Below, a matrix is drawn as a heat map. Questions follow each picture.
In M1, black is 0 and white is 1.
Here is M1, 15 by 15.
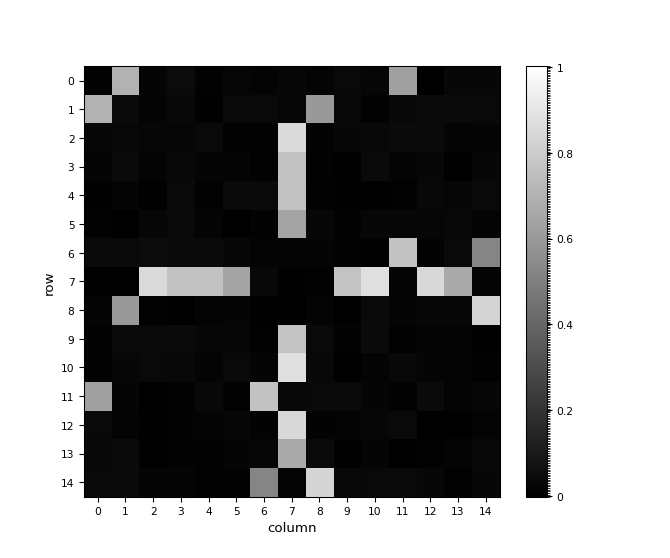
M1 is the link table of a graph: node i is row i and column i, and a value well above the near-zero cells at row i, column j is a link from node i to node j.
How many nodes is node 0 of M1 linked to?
2
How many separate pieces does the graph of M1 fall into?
2
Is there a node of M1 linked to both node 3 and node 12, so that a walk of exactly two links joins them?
yes
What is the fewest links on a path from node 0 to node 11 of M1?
1
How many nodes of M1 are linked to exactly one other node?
8
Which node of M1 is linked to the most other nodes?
node 7
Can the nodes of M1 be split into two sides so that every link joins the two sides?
yes
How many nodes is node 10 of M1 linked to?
1
